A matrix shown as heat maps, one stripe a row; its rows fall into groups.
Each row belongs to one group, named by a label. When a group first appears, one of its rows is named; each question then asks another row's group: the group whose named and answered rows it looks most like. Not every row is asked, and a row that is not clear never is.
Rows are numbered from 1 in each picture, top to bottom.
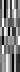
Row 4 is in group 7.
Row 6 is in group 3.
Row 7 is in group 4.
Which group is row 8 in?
4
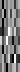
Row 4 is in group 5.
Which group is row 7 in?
4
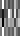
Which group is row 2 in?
5
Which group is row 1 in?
3
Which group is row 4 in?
3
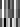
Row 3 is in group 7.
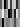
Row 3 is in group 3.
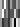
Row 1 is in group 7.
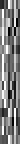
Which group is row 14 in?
4
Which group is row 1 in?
5
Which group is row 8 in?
3
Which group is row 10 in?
7
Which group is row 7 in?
3
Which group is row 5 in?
3
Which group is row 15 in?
3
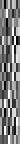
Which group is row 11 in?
5
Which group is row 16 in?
5
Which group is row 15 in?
7
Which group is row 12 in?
7
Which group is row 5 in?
4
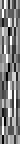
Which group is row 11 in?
5
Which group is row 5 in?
7
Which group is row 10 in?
5
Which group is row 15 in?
3
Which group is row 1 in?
7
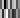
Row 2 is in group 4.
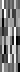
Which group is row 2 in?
7
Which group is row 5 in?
4
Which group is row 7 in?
5
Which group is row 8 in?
3
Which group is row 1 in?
3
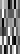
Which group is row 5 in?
7
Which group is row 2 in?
3
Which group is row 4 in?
5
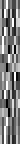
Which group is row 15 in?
7
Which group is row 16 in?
7
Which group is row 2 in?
7
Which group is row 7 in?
5
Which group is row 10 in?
4
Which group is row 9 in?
4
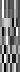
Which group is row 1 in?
3
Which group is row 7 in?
7
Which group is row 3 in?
4
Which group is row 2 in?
3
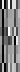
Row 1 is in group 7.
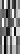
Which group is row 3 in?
3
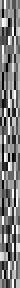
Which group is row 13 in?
7
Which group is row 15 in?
5
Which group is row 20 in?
3
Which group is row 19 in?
5
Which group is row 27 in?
7
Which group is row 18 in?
7
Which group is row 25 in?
3
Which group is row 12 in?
5
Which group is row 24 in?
5
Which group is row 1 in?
7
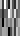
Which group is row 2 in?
5
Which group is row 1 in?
7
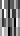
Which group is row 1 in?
3
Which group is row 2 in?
7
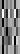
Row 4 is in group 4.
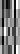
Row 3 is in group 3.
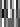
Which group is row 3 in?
3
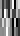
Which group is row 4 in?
4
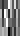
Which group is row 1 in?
5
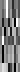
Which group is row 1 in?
4
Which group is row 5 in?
3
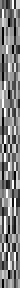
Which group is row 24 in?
5
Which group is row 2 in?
3
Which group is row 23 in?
4
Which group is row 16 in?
7
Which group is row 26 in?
7
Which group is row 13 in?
7
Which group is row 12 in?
3
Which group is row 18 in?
7
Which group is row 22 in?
4
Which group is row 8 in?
5
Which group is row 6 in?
4
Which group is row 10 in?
7
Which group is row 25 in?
7
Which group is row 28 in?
7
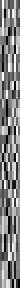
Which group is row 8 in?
5
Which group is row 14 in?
5
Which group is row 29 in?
5
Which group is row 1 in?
3
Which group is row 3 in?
3
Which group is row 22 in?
5
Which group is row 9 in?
3
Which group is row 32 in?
4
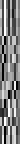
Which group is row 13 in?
5
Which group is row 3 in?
7
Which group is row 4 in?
7
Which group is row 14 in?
7
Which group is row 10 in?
4
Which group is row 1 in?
7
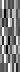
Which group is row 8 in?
5
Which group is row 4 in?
3
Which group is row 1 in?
3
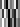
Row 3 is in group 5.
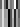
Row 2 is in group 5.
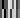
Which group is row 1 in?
5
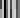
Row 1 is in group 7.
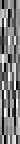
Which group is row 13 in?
7
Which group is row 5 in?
5
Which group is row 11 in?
7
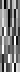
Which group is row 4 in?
7
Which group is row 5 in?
4
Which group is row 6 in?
3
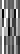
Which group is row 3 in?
7
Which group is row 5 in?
3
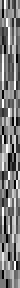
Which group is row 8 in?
3
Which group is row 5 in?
5
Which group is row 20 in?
5
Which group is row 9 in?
3
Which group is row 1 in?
7
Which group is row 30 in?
4
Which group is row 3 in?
4
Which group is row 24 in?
3
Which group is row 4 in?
5
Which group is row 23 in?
5
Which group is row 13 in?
5
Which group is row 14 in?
4
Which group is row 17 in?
4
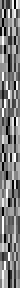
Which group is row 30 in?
7
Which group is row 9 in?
3
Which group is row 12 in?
7
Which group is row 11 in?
5
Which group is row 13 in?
3
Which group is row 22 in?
4
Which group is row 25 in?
3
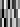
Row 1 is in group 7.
